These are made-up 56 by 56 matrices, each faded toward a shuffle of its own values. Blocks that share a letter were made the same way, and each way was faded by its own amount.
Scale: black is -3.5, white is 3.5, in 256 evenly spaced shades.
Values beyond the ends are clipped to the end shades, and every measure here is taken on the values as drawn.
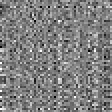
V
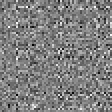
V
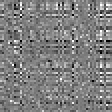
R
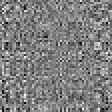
V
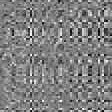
R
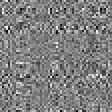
V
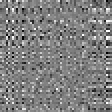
R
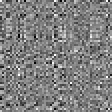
V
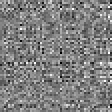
V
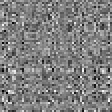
V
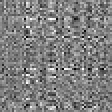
V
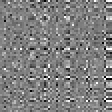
R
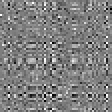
R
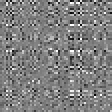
R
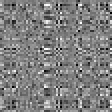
R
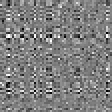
R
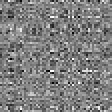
V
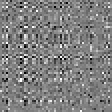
R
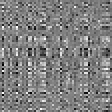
R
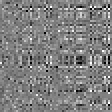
R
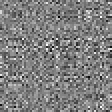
V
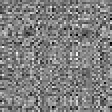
V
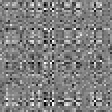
R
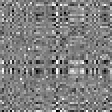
R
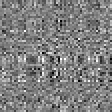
V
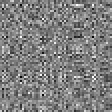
V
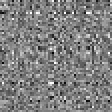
V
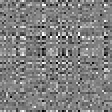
R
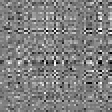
R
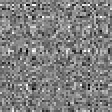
V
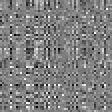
R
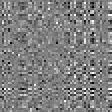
R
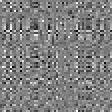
R
